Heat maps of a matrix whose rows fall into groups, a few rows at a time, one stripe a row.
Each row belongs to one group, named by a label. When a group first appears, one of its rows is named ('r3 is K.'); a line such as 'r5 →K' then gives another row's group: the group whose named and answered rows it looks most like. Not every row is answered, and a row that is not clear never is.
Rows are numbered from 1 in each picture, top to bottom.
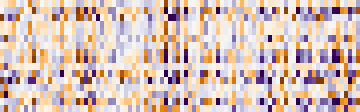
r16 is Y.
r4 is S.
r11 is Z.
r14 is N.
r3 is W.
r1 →S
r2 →Z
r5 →S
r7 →S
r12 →W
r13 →Y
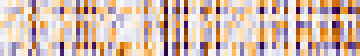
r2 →Z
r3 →S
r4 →Z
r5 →S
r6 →S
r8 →Z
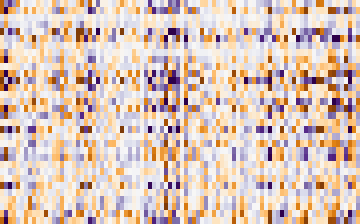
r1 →W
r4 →Y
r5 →W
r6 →Z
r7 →Z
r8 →N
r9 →N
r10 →S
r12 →W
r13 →N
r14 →S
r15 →Z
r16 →N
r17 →Y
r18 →S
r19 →W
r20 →Z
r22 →Y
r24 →S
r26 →S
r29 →S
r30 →S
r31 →N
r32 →N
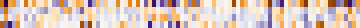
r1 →N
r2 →Y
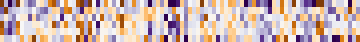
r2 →Y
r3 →Z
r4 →W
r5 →W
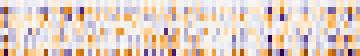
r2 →Y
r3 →N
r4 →N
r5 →Z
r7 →Y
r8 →N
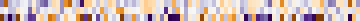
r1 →Y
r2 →Z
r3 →W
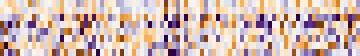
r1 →S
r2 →S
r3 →Z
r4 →W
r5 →Y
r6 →Z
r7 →N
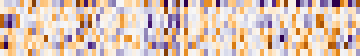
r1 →Z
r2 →S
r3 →W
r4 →W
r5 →S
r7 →N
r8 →S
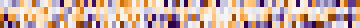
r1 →Z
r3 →N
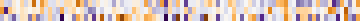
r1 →Z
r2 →N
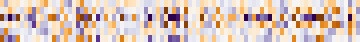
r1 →N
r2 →S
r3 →W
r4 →S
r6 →W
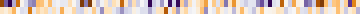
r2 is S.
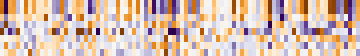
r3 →N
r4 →Y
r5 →W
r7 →Y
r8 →S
